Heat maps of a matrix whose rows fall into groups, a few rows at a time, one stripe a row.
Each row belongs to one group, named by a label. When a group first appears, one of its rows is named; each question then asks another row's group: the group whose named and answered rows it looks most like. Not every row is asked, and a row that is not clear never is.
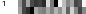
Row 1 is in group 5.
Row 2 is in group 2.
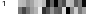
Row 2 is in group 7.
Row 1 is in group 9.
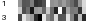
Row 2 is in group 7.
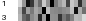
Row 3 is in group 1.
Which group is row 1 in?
2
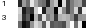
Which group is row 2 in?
7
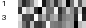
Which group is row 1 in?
7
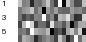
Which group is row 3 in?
5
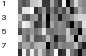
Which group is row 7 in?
9
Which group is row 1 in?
7
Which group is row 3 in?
1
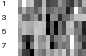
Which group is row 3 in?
1
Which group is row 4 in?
9
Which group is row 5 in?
9
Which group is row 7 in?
2
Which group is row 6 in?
2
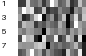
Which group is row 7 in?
9
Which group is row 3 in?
7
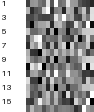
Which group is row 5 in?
1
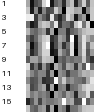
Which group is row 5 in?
1
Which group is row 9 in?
9
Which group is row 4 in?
2
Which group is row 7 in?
7
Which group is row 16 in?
1
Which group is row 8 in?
7
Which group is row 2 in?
5
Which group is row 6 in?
7
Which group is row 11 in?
1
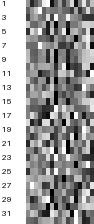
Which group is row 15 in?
1
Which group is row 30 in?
1
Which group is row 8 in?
1
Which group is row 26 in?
9
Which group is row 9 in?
1
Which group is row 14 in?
9
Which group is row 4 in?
1
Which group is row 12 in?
1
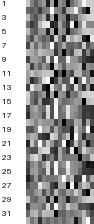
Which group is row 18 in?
9
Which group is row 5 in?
1
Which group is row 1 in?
1
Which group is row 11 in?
9
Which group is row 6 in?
5
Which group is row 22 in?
7
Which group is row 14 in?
1
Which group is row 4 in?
7
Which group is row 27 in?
7
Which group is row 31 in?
9
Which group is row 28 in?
5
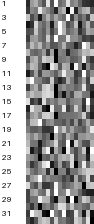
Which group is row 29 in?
7
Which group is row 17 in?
9
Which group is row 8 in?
1
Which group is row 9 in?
9
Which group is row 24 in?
7
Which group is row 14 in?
9
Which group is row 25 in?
1
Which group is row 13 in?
9
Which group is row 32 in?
2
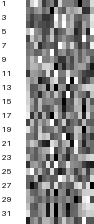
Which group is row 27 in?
2
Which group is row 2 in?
5
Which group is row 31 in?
1
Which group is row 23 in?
1
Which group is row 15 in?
9
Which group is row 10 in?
9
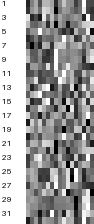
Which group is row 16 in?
7
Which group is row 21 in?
9
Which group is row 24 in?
7
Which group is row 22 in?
1
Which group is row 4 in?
1
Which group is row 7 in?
2
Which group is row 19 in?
9
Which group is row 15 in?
7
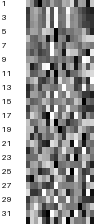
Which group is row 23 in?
7
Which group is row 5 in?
9
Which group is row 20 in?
5
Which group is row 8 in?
5
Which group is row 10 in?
7
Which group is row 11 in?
1
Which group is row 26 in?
2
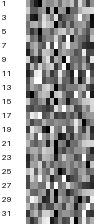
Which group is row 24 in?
5
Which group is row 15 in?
1
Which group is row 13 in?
9
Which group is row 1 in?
2
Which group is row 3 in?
2
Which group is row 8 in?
9
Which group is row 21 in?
1
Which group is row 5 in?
2
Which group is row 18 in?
5
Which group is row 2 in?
1
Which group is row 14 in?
2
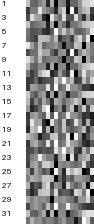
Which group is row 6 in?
2
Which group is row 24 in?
9
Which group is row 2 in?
7
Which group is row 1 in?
1
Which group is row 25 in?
5
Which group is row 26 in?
9
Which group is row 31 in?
1
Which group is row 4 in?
1
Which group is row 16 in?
7
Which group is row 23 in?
7
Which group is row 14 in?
1
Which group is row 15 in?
5
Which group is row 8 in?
7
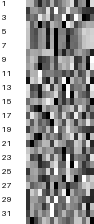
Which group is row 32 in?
2
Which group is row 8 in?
9
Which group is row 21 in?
2
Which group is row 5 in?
1
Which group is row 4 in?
5
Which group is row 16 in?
2
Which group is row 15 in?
9
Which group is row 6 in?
1
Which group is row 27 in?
1
